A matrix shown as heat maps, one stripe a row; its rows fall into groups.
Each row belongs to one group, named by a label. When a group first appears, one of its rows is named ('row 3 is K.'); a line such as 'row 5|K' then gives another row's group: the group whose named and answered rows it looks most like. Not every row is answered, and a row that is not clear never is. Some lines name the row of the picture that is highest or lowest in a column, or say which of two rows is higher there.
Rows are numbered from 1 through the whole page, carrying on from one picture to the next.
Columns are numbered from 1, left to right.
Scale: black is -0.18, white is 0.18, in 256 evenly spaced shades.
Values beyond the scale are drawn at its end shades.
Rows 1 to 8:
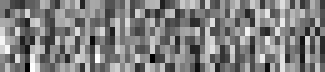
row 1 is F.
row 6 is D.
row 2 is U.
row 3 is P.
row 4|F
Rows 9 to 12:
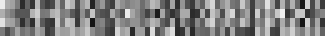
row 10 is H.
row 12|U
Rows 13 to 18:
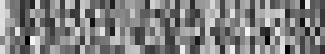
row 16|F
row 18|H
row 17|P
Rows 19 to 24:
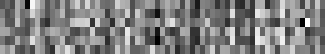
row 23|U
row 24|P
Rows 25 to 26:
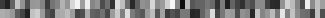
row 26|P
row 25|U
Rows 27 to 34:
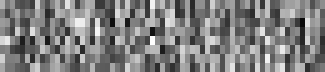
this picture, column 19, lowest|31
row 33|H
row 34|H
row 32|F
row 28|U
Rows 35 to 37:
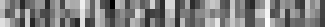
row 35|D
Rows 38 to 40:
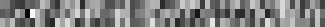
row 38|F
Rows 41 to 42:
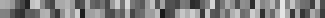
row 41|P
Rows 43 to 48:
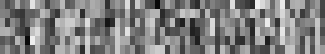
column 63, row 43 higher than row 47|Yes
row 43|U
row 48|P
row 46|P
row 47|U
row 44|F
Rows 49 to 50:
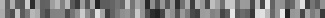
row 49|H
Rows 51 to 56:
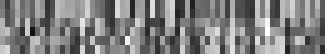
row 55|H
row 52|U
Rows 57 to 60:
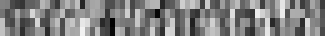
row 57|F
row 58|U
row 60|D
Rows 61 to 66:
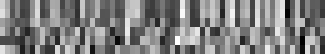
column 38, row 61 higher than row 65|No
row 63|H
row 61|H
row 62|H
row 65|F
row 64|F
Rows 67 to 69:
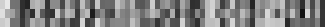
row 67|D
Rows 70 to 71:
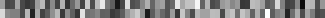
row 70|F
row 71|H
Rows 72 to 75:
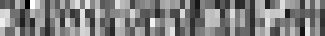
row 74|D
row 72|U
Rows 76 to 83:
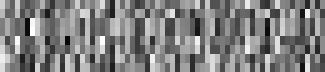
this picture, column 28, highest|77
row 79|P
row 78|P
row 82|D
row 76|F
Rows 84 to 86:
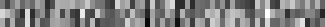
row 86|H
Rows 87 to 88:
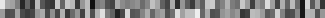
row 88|F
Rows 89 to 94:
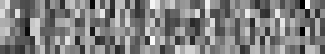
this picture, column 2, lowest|94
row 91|P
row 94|F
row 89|D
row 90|F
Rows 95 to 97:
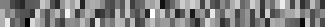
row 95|F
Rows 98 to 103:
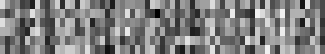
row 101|P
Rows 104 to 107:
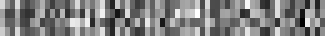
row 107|F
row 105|F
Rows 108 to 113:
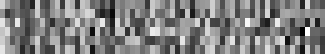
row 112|H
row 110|F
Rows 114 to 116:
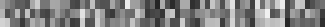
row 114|H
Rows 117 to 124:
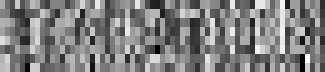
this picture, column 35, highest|123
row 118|F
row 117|U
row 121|P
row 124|P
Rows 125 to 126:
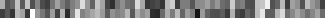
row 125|U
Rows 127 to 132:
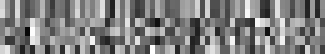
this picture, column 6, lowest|130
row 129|U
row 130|P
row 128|F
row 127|F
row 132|D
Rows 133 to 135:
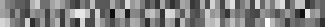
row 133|H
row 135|D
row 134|D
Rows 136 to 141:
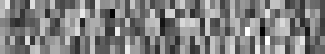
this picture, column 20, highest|136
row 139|F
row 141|H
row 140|H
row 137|D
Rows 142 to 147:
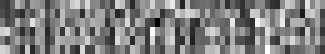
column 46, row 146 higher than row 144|No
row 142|U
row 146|U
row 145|D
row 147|D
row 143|F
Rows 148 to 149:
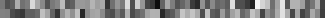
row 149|F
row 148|U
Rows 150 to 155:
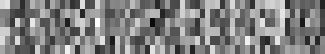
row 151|F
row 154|F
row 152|U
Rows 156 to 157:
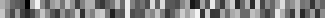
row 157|F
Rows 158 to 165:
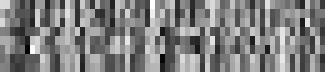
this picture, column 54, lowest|163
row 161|F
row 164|F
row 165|F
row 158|D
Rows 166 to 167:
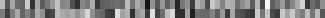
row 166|H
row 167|U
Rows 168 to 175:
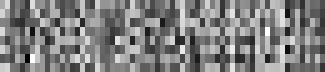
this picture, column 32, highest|170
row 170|F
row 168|D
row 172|U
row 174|U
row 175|D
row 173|H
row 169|H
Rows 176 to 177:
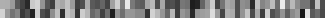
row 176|P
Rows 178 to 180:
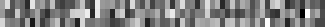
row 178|D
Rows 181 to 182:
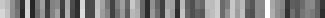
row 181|D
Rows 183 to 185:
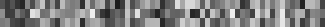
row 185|F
